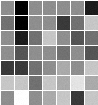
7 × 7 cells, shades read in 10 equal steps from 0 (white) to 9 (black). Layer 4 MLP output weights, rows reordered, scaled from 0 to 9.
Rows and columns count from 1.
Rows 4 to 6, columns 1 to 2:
4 6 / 7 7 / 2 2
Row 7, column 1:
4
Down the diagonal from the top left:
4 9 5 4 3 1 2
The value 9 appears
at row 1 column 2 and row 2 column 2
